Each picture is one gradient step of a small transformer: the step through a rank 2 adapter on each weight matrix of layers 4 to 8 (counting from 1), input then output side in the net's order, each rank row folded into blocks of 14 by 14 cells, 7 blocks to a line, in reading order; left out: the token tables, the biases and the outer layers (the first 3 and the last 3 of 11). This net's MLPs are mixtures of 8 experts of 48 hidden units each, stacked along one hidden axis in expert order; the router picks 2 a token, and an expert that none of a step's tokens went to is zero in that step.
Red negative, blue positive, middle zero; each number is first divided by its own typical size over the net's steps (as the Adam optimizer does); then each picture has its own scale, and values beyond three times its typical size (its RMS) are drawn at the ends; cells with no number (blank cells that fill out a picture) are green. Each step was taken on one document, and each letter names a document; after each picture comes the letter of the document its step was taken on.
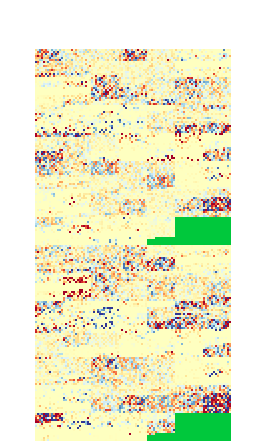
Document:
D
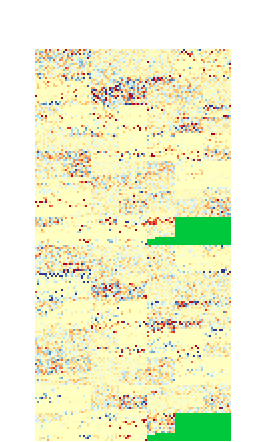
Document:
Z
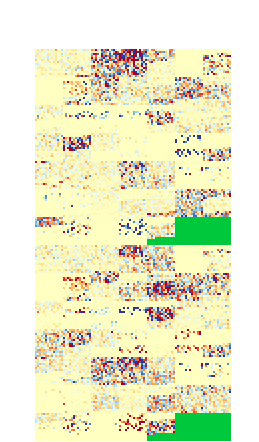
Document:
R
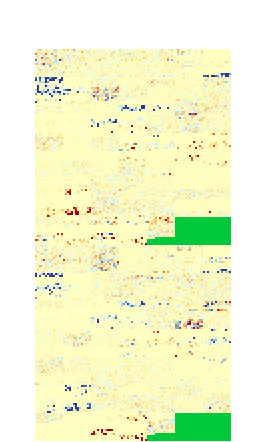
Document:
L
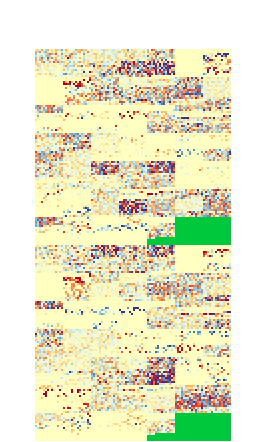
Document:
R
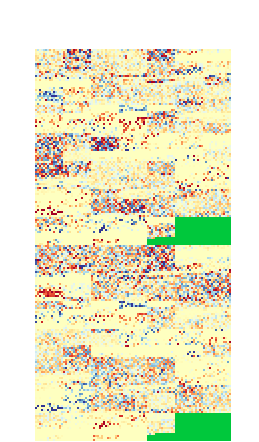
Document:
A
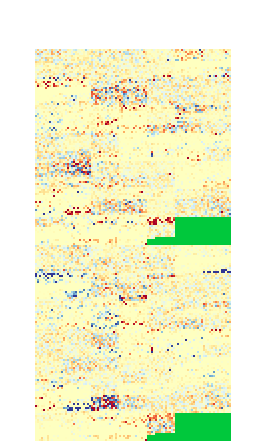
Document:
Z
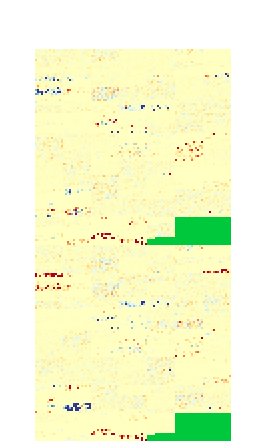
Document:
L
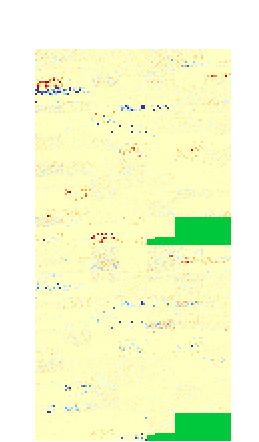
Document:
L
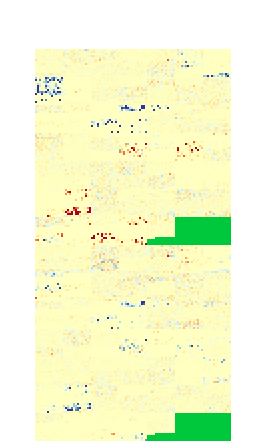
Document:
L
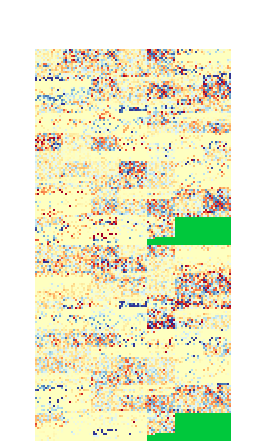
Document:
A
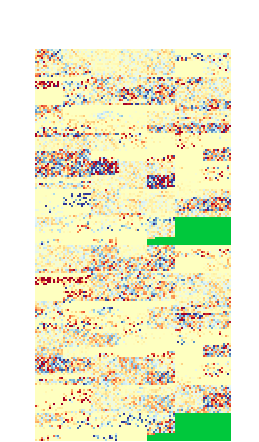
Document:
D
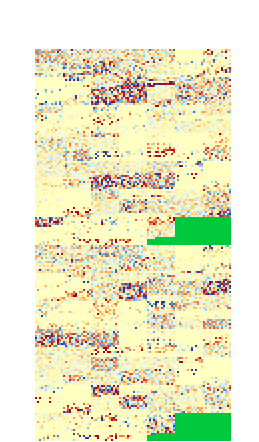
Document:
Z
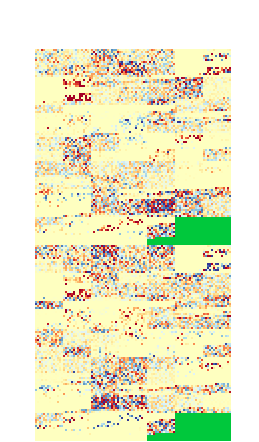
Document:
R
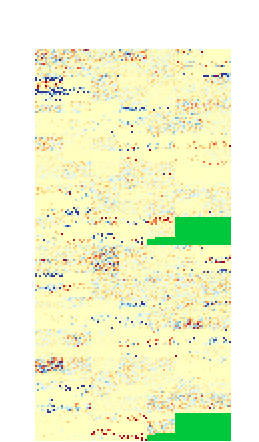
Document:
L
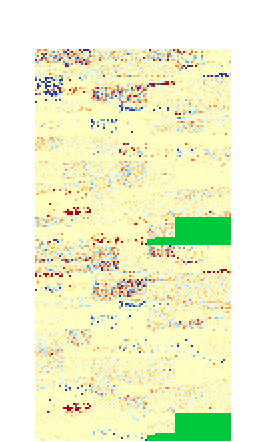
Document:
L
